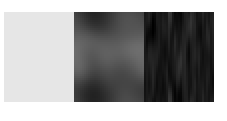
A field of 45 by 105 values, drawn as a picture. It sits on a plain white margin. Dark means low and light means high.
It is made of 1 by 3 panels. Panel 1,1: very high, flat. Panel 1,2: low, smooth. Panel 1,3: very low, streaked downward, faint in contrast.
